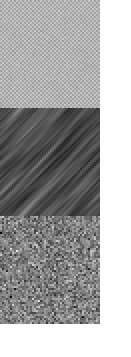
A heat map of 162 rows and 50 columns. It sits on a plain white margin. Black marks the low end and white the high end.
It is made of 3 by 1 panels. Panel 1,1: high, checkered. Panel 2,1: low, slanting up to the right. Panel 3,1: middling, fine-grained, strong in contrast.
